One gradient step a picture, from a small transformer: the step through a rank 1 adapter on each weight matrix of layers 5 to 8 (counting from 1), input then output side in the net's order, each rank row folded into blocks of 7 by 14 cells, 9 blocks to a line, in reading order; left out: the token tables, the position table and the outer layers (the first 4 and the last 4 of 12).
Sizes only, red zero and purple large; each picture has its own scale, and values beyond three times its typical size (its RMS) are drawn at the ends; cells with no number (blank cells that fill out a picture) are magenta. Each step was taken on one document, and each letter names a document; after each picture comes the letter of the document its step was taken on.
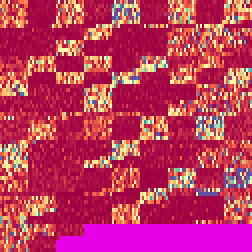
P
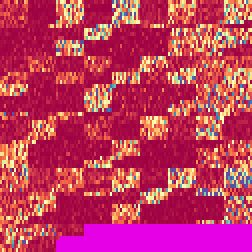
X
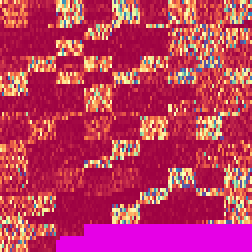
X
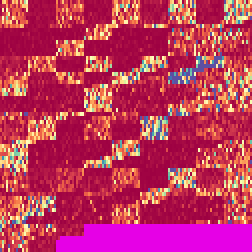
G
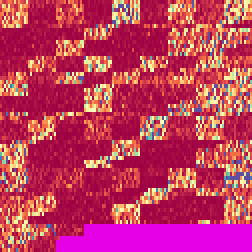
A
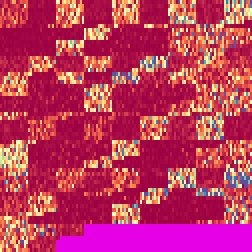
A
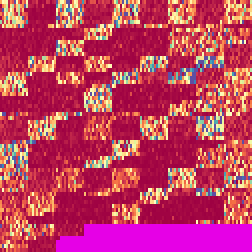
P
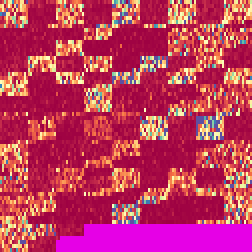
X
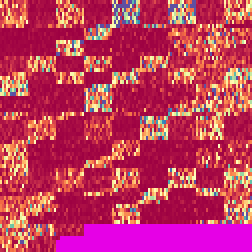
A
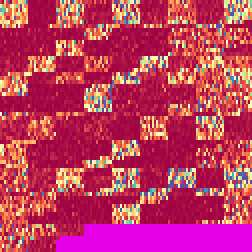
G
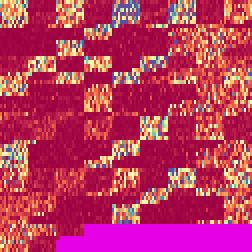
A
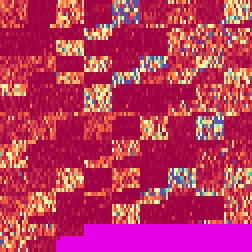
P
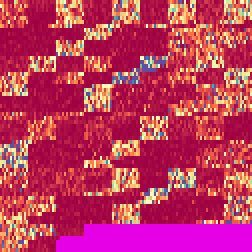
X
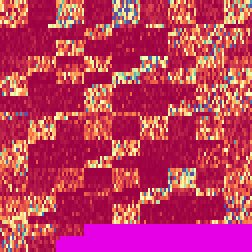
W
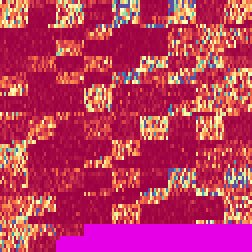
G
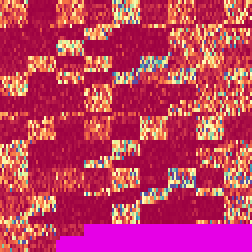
X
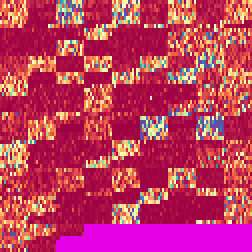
P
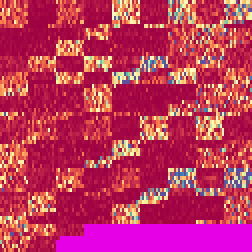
P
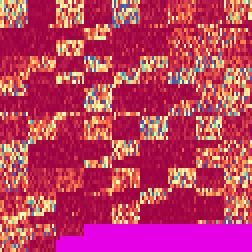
W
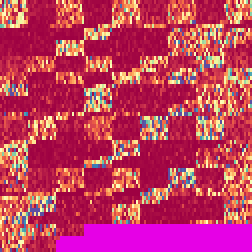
G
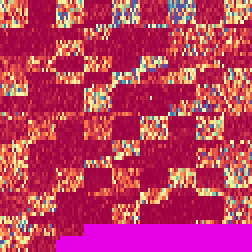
P
